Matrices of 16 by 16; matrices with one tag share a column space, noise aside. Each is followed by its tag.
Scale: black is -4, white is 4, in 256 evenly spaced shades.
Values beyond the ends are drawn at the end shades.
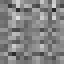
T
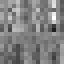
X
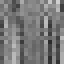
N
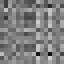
T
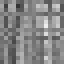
N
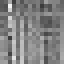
N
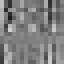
X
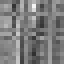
N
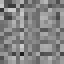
T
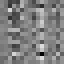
T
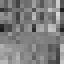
X
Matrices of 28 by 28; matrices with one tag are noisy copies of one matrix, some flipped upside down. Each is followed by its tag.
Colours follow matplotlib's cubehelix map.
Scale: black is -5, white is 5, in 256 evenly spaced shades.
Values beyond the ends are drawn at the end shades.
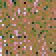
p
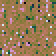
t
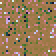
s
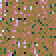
p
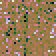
s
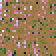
p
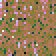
p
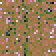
s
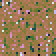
t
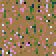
t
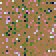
s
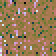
p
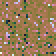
s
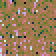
p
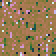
t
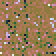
s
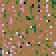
t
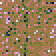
s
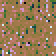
t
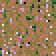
t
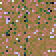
s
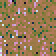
p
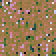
t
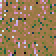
p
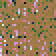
p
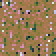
t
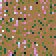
p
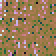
p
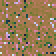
s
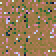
s
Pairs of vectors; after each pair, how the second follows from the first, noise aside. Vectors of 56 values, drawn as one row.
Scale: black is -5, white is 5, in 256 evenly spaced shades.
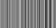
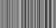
copied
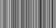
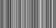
negated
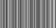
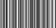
scaled up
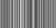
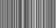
reversed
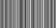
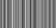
reversed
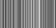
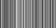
reversed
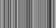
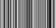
scaled up
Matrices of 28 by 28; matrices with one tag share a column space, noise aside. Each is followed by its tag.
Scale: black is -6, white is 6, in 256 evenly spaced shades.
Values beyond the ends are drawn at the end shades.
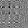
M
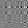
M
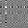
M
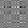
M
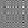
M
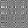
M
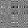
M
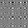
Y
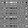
Y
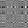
M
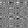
Y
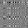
Y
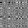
Y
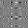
Y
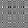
M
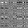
Y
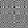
M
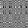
M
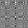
Y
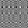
M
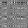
Y
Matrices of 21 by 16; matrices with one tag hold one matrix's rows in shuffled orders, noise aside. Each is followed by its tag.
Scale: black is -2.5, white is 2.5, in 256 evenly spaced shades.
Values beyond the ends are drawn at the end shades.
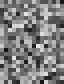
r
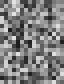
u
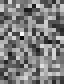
r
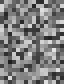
r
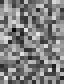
u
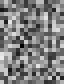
u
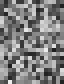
r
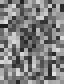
u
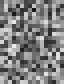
u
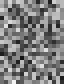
u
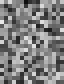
r
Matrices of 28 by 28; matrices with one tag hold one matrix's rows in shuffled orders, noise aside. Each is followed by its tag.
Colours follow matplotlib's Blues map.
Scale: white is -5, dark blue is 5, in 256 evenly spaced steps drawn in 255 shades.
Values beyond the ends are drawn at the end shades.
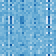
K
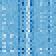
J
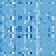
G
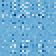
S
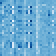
G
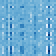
K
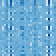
K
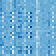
G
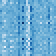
J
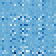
S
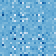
S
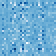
S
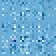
S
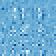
S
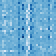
J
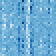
J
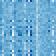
G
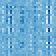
K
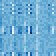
G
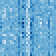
J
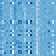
G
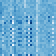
G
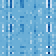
K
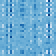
K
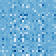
S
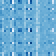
G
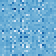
S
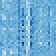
J
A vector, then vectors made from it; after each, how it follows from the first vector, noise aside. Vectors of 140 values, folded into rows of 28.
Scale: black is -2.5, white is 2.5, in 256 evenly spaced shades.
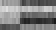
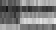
negated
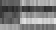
negated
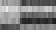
copied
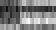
negated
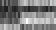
negated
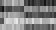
wrapped around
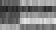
negated
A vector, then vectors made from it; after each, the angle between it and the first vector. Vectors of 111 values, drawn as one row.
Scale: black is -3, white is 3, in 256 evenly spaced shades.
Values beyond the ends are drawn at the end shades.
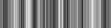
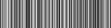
partly opposed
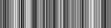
nearly parallel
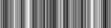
nearly parallel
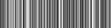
partly aligned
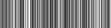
partly aligned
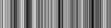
nearly opposite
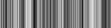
nearly parallel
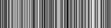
partly aligned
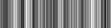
nearly parallel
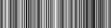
partly opposed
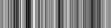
nearly opposite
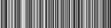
orthogonal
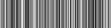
partly opposed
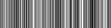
partly opposed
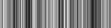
nearly opposite
